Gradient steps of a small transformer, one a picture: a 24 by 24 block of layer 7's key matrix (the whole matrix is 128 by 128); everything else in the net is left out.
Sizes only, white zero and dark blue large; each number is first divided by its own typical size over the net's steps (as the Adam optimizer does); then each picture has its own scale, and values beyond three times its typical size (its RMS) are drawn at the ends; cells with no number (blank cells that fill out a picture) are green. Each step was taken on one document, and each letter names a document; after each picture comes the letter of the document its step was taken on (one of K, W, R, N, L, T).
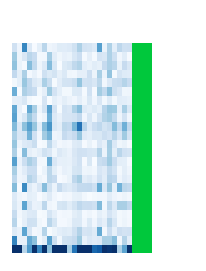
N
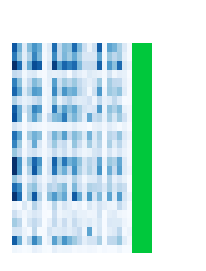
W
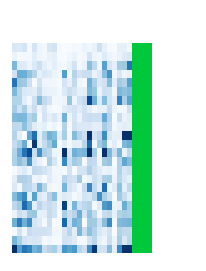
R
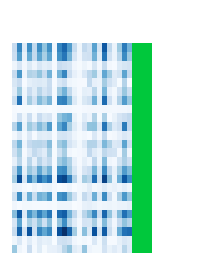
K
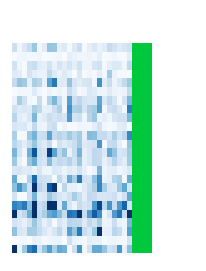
R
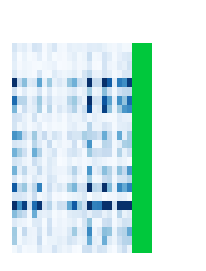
R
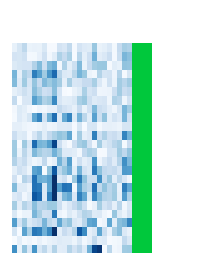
W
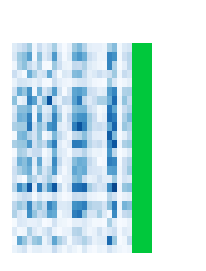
N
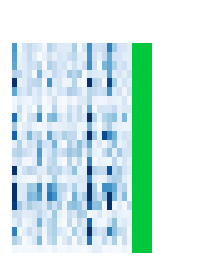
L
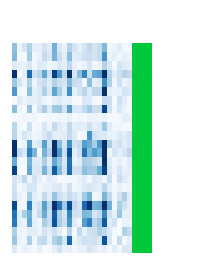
L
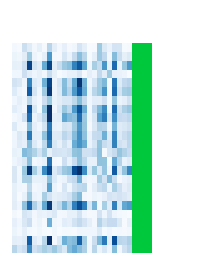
N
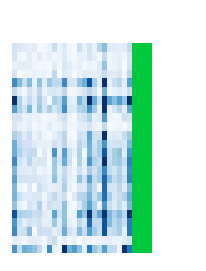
R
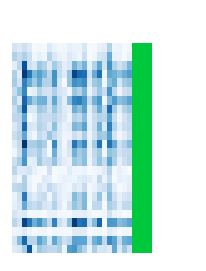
N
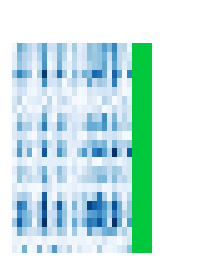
K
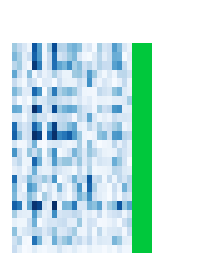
W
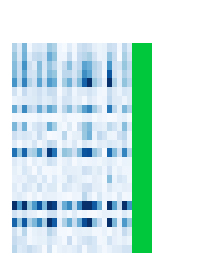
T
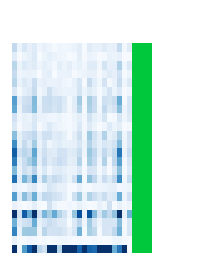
R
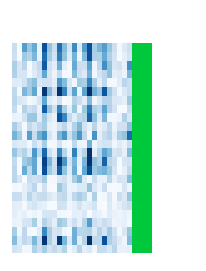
W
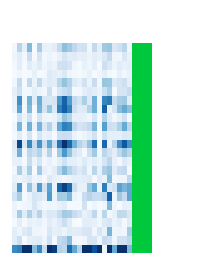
K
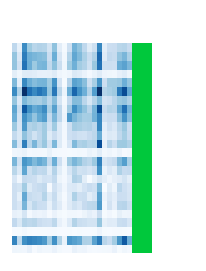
N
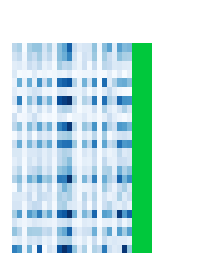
K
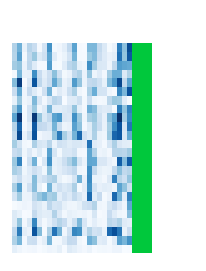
W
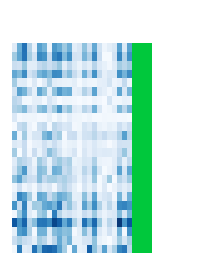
K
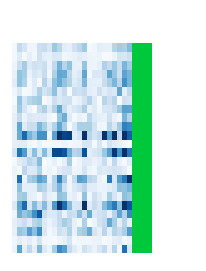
T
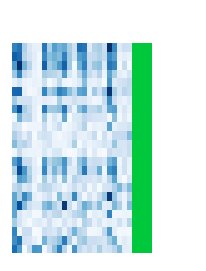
W
